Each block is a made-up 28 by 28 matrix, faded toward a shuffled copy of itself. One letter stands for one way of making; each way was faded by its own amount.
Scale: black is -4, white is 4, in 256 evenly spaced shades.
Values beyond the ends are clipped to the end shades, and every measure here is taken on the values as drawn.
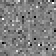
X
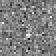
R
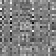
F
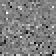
X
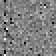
R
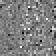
R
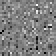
R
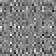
F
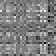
F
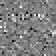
X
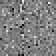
R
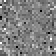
R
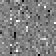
R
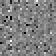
R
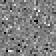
R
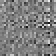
F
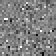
X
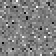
X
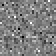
X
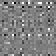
F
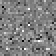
X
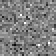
X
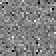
R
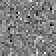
R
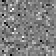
R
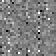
R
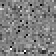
X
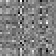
F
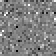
X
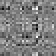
F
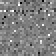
X
